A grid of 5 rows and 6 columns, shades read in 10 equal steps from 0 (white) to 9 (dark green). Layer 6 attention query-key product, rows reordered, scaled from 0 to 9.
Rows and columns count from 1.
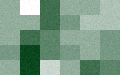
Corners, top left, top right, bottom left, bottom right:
4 3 4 6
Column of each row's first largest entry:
3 3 2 2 2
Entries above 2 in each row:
5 6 6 6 5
